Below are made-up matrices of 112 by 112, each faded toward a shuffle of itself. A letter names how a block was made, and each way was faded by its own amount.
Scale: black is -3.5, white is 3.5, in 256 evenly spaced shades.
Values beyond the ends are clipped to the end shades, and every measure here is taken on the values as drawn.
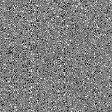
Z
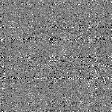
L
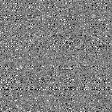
L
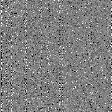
Z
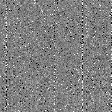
Z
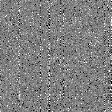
Z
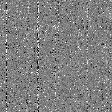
Z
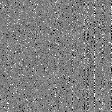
Z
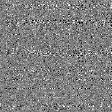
L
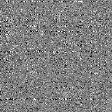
L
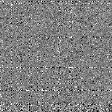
L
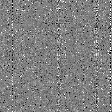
Z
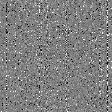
Z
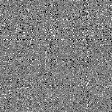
L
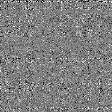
L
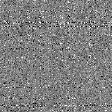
L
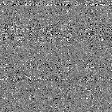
L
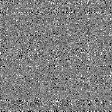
L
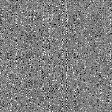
Z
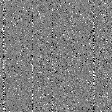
Z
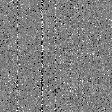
Z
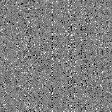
Z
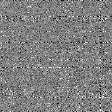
L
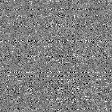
L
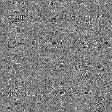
L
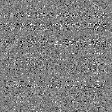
L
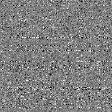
L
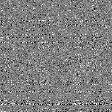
L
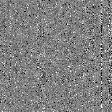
Z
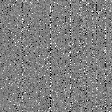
Z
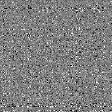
L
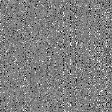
Z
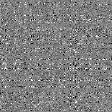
L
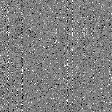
Z
